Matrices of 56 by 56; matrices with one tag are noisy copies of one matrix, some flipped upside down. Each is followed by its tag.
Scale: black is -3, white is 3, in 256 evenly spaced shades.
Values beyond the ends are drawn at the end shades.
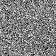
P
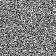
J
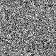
P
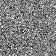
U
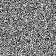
J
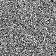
J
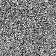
U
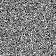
J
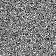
J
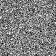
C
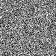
C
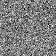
P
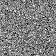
P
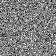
J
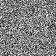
C
